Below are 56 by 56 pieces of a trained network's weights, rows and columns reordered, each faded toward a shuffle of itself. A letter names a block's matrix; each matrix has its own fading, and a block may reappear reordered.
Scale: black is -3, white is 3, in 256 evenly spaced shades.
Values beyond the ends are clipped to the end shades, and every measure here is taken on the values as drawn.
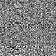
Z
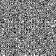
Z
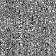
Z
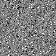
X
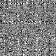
Z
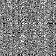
Z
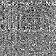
Z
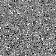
X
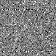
X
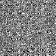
Z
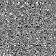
X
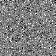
X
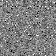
X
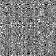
Z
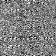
Z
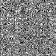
Z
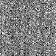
Z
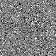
X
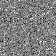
X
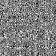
Z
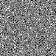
X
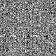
Z
